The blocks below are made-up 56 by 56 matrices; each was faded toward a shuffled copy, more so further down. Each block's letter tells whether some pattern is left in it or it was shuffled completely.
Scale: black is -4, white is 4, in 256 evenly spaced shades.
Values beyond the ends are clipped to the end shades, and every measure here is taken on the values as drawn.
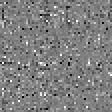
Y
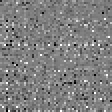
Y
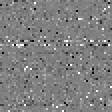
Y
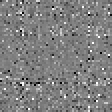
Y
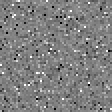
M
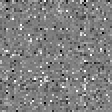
Y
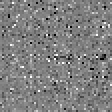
Y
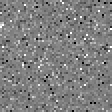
M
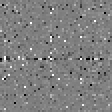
Y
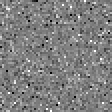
M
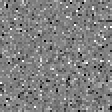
M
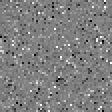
M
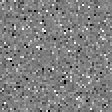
M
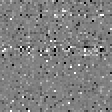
Y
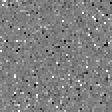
M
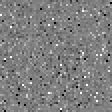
M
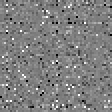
Y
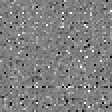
Y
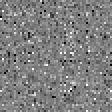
Y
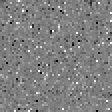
M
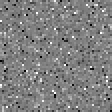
M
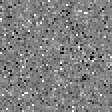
M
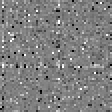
Y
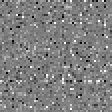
Y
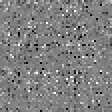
Y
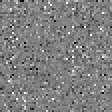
Y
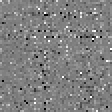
Y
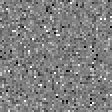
M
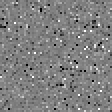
M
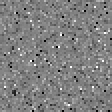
M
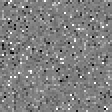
M
